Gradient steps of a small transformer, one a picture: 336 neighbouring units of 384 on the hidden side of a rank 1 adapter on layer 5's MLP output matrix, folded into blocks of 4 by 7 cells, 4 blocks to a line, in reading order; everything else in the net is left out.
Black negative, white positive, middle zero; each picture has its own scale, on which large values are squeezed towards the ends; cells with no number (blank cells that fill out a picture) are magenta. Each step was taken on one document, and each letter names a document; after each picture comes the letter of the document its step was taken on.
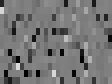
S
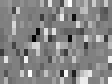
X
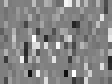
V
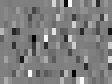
V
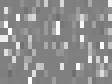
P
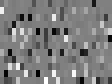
S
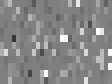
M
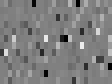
M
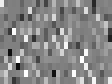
S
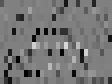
S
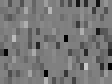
M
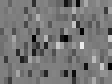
M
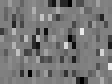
X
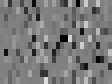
M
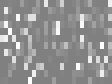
P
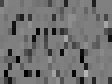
S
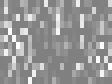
P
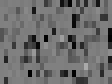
V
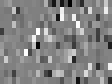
X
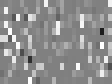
P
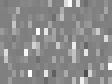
X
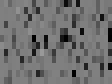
M
